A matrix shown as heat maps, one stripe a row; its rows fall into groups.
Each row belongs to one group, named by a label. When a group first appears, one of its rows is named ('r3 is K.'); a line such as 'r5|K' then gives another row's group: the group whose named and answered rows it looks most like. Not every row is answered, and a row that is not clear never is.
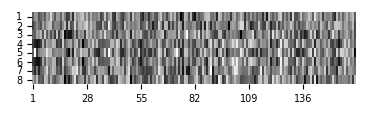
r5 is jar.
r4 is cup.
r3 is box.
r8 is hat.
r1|jar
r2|jar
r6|cup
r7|cup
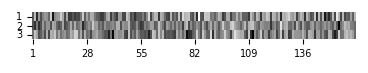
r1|hat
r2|cup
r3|cup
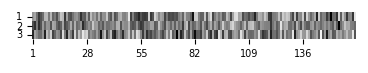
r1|hat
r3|jar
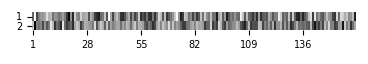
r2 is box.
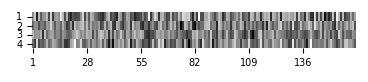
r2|jar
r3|box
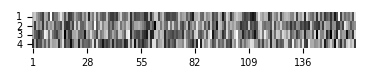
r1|hat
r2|box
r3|hat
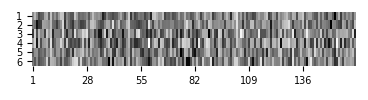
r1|hat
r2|hat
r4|hat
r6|cup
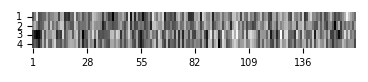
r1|cup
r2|hat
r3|cup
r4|cup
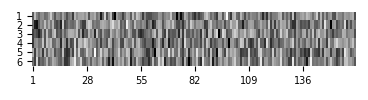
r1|jar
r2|box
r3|cup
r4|jar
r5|box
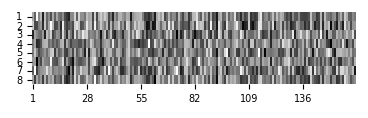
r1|box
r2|box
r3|jar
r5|jar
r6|hat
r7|jar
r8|box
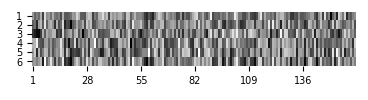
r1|box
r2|box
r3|cup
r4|hat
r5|hat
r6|box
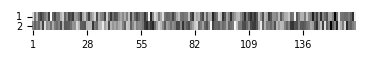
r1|hat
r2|box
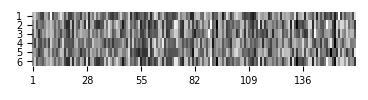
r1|hat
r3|jar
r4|cup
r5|hat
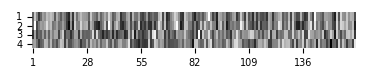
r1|jar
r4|hat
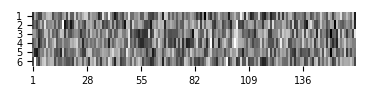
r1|jar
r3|hat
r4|cup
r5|box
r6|jar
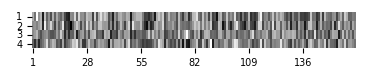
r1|box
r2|box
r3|hat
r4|cup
